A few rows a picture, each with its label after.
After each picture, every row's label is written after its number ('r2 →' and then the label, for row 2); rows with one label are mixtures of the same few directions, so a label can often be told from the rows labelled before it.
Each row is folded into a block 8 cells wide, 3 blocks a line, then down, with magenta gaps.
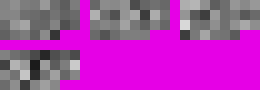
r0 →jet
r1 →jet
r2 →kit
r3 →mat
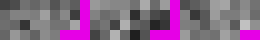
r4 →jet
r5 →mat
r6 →mat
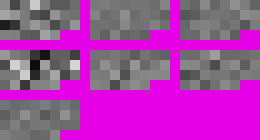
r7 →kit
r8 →mat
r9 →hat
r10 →mat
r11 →mat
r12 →kit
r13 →kit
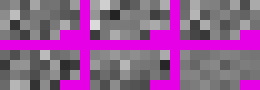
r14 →hat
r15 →kit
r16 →hat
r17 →jet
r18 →mat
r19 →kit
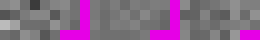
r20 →kit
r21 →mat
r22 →jet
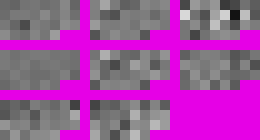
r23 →jet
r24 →kit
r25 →jet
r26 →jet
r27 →kit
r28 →jet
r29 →mat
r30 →mat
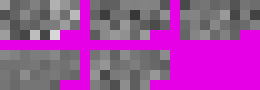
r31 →jet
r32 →mat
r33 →jet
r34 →jet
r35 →hat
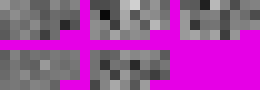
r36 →mat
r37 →mat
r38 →hat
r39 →kit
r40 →mat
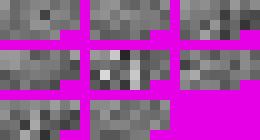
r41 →kit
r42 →mat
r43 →mat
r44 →mat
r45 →hat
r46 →kit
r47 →mat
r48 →hat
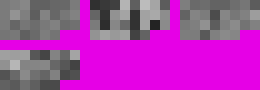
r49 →mat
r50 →hat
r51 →mat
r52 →mat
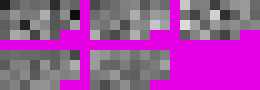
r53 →jet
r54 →mat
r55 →kit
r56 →mat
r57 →jet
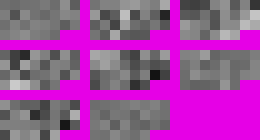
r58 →hat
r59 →mat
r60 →mat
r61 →hat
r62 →mat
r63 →hat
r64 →mat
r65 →mat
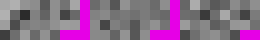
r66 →kit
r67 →hat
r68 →kit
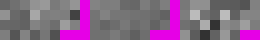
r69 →mat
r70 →mat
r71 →mat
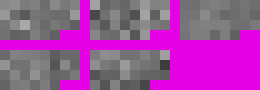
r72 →jet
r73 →jet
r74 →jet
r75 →jet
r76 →mat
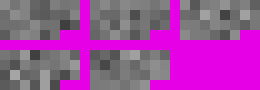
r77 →mat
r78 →mat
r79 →kit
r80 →hat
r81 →mat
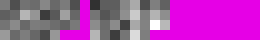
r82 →kit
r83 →mat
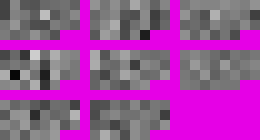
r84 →kit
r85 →jet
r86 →mat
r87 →hat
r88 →kit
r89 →mat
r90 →mat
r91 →jet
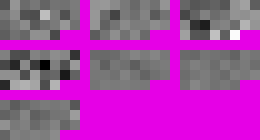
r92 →kit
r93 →kit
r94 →jet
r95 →mat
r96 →mat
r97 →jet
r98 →mat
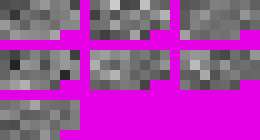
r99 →mat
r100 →hat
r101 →kit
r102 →hat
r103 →jet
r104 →mat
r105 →kit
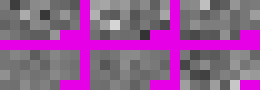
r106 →kit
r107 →jet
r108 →hat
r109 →kit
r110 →mat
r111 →jet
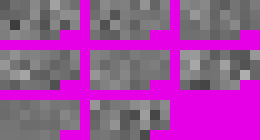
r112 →hat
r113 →hat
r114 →mat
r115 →jet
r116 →kit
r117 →hat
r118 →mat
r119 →jet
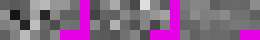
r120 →mat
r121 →hat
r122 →mat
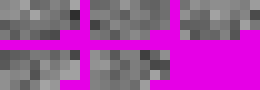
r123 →mat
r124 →kit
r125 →mat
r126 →mat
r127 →hat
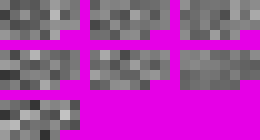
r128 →jet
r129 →kit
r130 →jet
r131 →kit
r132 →kit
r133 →mat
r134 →kit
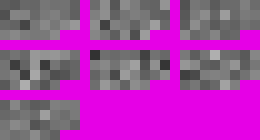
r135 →jet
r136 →hat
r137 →kit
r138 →mat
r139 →jet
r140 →kit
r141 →kit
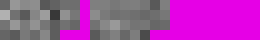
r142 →jet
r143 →jet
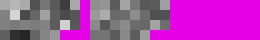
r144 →hat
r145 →hat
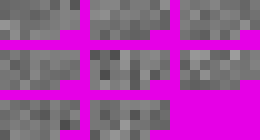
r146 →mat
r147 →mat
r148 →hat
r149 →mat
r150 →hat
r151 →hat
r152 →mat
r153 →mat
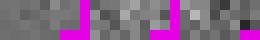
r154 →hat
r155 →mat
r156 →mat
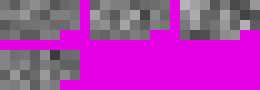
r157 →kit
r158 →jet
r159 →hat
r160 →hat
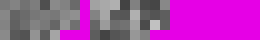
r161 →jet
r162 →hat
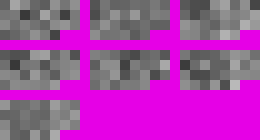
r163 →kit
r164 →kit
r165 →mat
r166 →mat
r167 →mat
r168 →jet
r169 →jet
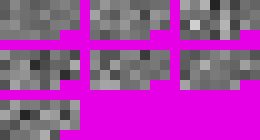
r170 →kit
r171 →jet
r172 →hat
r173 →mat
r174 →hat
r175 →kit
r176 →kit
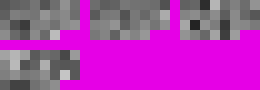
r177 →jet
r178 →mat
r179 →hat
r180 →hat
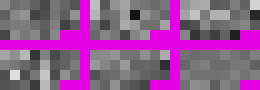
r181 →mat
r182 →kit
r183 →mat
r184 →hat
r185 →mat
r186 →jet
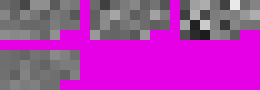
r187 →hat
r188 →kit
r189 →hat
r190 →hat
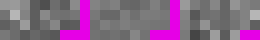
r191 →mat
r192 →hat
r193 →jet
